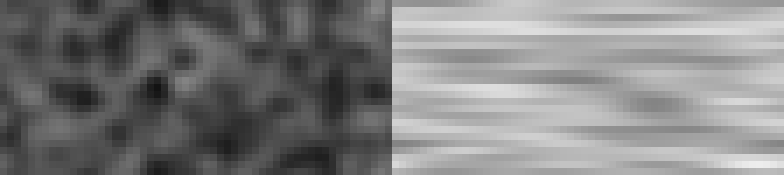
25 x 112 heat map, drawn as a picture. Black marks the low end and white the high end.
The table splits into one row of 2 panels. Panel 1,1: low, blotchy. Panel 1,2: high, streaked across.
